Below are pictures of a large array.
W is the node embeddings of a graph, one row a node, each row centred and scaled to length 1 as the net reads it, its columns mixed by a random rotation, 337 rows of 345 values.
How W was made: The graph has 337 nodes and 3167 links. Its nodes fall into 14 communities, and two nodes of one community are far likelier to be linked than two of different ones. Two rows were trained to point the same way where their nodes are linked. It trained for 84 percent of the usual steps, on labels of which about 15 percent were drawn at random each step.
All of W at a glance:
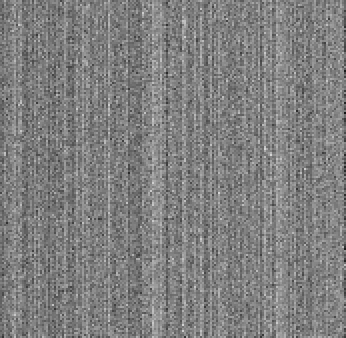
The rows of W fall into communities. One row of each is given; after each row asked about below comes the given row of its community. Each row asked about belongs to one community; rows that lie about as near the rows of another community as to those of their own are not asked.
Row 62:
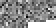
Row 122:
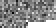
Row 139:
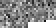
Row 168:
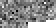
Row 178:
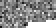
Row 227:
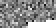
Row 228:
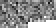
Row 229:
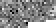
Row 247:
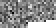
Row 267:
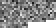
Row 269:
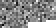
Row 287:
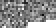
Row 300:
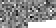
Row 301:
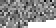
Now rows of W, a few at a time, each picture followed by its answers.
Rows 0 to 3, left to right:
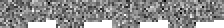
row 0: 300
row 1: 62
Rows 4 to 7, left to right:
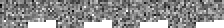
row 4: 178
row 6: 227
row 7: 122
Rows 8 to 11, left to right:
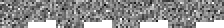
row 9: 269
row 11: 229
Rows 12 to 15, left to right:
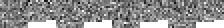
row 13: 287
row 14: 287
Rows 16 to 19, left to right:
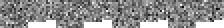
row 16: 247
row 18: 301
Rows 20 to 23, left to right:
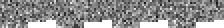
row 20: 168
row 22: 287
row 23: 287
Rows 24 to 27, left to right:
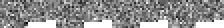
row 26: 139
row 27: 287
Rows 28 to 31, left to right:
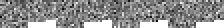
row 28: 267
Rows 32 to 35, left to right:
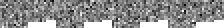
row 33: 139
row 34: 139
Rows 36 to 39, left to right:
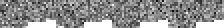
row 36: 227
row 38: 301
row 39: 139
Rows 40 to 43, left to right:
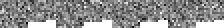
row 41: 247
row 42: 227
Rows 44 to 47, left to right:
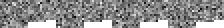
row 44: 247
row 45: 139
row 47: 62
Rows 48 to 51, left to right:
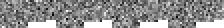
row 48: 228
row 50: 247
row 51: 287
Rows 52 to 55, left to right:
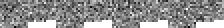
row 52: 247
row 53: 228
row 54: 269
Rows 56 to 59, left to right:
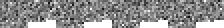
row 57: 168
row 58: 178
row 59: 228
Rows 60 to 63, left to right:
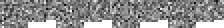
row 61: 62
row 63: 287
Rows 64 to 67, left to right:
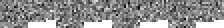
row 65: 228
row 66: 227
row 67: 269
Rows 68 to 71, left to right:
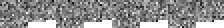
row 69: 227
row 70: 300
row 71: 178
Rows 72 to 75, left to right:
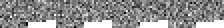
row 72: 247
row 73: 178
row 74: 168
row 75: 287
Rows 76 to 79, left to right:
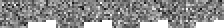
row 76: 247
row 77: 227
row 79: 122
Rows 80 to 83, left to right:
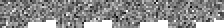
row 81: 228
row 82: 168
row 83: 269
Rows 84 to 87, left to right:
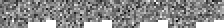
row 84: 122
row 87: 300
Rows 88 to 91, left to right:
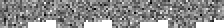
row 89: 228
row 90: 139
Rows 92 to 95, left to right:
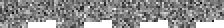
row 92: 168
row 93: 229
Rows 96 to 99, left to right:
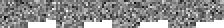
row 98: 178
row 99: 301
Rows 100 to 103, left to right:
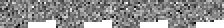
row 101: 267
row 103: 247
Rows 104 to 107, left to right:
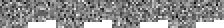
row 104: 287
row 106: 168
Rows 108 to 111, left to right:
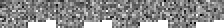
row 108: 62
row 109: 178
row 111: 229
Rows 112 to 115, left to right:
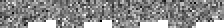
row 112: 247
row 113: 247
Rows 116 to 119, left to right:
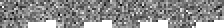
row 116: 168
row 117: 168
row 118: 301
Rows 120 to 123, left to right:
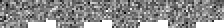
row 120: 269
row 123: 267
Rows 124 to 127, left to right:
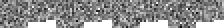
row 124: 228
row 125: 287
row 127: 287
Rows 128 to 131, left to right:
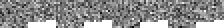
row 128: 168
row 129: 178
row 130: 229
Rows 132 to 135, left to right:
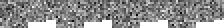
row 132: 300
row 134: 267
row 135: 301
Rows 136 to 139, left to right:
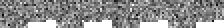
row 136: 168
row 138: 122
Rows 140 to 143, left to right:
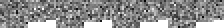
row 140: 168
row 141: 247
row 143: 300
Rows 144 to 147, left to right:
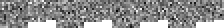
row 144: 247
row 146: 139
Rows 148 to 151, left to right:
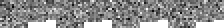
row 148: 300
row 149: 139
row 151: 269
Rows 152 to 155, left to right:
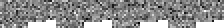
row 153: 227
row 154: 178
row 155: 178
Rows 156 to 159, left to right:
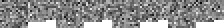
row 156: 228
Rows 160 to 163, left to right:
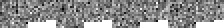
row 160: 122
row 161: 269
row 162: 168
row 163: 247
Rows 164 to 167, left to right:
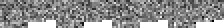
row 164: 62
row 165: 178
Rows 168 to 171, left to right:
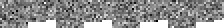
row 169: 122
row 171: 267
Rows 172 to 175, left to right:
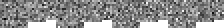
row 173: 62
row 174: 301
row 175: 301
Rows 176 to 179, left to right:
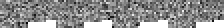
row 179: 178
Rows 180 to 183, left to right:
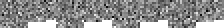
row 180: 301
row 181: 269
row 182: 62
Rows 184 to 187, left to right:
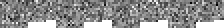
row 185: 287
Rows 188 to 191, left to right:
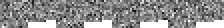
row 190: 178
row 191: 301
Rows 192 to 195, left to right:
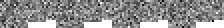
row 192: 168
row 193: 269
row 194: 228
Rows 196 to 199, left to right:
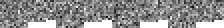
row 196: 269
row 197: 247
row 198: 247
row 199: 267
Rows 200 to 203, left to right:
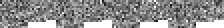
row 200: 269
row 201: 139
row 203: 300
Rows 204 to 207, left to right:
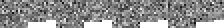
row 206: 300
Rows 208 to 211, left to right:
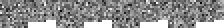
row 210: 139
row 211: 287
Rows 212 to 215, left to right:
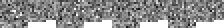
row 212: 62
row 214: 269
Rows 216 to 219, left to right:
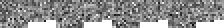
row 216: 168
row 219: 247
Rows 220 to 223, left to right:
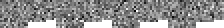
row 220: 301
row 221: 139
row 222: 269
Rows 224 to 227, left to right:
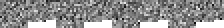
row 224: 267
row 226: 300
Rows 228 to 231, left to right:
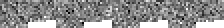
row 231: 287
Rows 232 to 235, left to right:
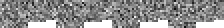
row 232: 139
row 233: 300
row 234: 229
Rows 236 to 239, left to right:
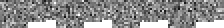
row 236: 287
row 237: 287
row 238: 301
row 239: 269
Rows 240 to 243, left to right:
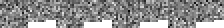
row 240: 62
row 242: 139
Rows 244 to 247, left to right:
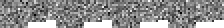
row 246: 228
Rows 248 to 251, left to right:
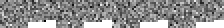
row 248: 178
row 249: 287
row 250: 168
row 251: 228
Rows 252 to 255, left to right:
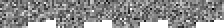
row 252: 227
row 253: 139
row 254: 301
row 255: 62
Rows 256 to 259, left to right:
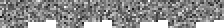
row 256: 62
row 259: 228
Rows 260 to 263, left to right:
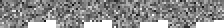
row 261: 168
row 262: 122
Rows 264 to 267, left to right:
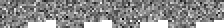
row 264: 267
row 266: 168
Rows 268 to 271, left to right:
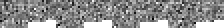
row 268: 122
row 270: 269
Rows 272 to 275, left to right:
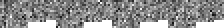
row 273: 247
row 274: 122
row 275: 301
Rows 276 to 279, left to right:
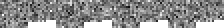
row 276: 178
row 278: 300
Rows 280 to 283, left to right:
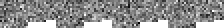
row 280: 247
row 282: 300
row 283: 229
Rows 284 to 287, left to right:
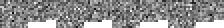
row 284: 267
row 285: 301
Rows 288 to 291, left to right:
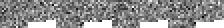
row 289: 247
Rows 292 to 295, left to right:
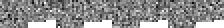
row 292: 139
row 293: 122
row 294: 227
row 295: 228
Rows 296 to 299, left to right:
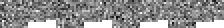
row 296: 178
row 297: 300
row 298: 300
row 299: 178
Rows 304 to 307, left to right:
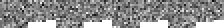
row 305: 247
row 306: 269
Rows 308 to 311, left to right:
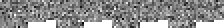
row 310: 62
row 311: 62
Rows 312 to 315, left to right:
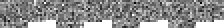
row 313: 227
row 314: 287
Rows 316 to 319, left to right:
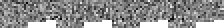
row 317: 62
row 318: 287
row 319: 168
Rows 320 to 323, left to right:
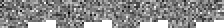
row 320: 300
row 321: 122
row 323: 269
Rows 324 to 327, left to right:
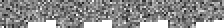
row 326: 229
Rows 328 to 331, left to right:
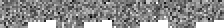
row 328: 301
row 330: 139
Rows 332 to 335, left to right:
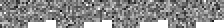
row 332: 269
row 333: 287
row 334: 267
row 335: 139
